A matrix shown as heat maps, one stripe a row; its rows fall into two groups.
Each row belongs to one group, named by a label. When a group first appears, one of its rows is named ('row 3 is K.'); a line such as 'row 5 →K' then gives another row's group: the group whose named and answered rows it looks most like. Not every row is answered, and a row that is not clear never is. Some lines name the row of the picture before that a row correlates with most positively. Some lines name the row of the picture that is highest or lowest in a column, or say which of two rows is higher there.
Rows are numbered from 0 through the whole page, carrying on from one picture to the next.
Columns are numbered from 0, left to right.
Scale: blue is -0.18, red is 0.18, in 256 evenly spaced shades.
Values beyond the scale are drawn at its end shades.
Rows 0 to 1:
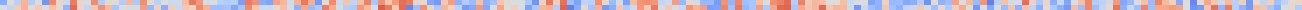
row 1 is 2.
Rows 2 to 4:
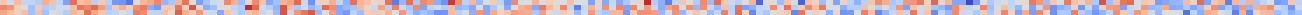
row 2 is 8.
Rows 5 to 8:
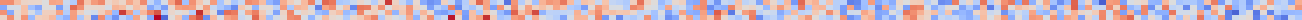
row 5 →2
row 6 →2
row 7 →8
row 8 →8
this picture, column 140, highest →5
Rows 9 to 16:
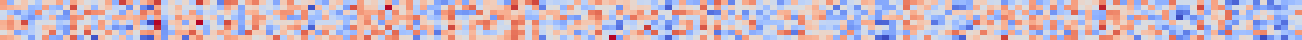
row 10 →8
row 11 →2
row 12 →2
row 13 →8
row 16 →8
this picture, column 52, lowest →15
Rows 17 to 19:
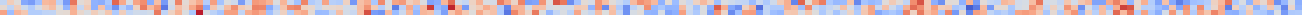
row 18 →8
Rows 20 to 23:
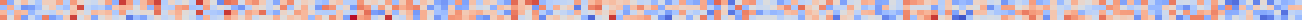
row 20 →8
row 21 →2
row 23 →8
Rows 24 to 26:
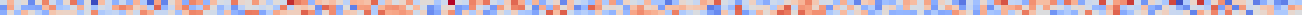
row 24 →8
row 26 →2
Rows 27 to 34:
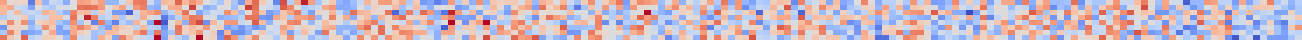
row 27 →2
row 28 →2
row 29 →8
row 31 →8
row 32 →2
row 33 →2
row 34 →8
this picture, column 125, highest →29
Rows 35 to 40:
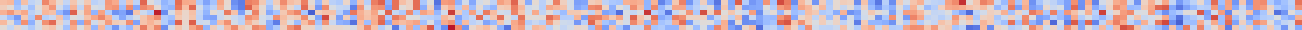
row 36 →2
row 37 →8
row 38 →2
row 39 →2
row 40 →8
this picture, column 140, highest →35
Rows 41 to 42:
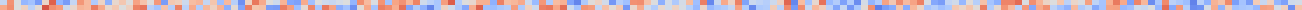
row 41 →2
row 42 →2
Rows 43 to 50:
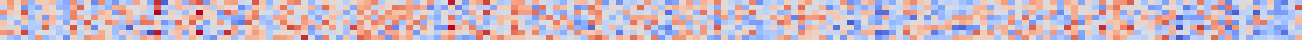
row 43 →8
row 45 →8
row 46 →2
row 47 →2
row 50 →2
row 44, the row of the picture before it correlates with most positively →41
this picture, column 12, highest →47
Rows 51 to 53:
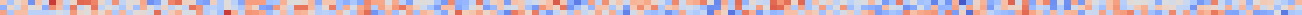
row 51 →2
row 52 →2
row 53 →8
